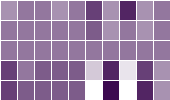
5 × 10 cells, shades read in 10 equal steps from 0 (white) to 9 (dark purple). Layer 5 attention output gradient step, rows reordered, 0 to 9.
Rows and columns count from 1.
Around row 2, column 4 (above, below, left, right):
4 5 5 5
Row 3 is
5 5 5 5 5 5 5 5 5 5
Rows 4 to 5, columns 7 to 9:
8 1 7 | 9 0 8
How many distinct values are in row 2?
3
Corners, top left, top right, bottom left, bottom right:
4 5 7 4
